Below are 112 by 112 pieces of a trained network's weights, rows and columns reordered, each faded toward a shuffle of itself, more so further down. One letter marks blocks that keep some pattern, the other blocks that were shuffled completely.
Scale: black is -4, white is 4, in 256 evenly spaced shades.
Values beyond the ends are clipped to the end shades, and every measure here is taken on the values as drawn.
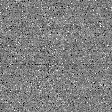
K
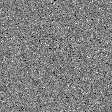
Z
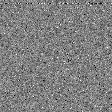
K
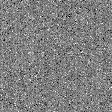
K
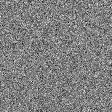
K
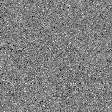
K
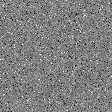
Z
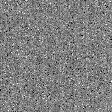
K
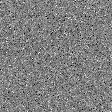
Z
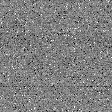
K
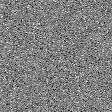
Z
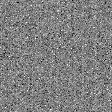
K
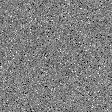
Z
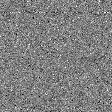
K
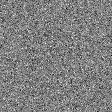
Z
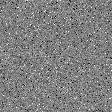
Z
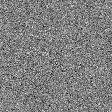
K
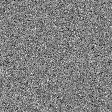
Z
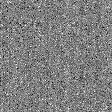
K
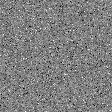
Z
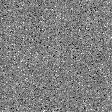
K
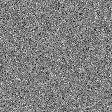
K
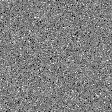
Z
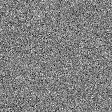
Z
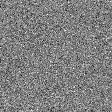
K
